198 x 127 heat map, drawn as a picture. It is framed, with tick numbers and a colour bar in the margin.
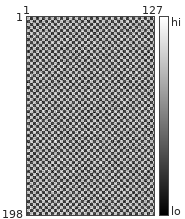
A checkerboard runs through the table. The histogram has two humps. There is no overall slope. On average the colour sits 50% of the way up the scale.
